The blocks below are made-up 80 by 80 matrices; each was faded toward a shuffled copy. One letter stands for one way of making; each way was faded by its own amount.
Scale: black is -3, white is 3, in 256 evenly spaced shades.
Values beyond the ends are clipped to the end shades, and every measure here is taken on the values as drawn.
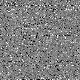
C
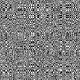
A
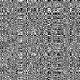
A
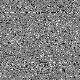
C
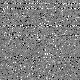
C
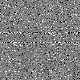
C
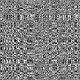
A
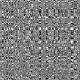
A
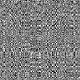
A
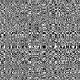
A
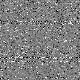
C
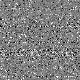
C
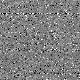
C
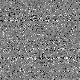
C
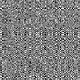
A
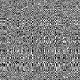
A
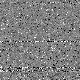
C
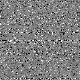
C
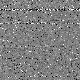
C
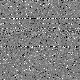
C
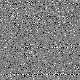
C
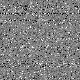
C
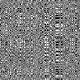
A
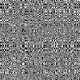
A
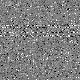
C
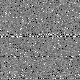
C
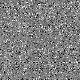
C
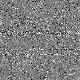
C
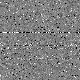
C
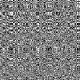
A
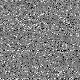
C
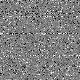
C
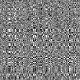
A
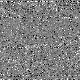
C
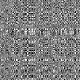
A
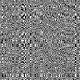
A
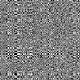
A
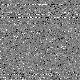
C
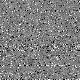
C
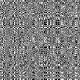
A
